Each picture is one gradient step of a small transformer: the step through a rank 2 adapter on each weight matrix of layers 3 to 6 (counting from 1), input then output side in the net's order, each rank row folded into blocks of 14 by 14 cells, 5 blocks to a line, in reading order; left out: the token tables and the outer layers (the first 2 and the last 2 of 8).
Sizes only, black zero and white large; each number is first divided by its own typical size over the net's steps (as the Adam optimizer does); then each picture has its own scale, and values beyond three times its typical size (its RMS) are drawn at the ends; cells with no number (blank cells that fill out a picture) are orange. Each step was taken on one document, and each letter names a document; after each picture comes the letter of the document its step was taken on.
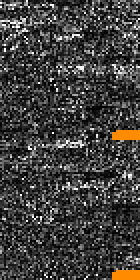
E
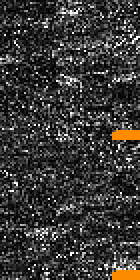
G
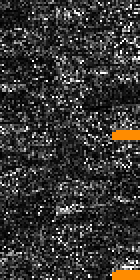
G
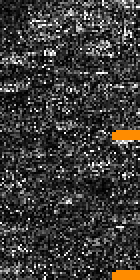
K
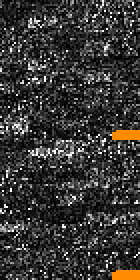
K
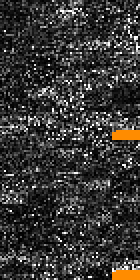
G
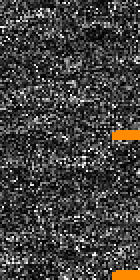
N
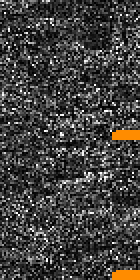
N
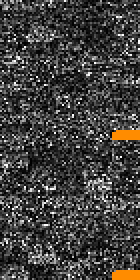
N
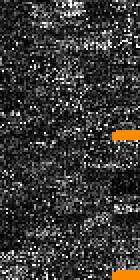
G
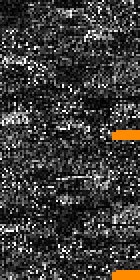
K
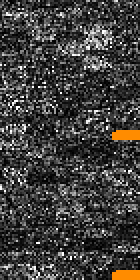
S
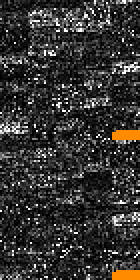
K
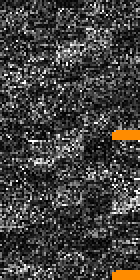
S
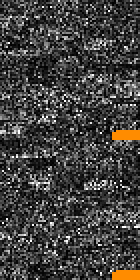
N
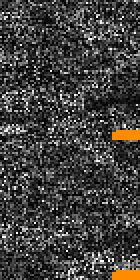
N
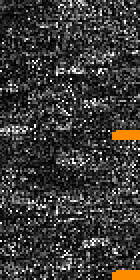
K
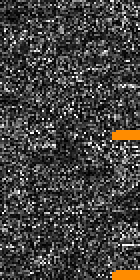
E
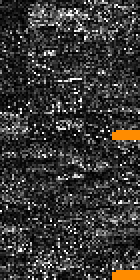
K
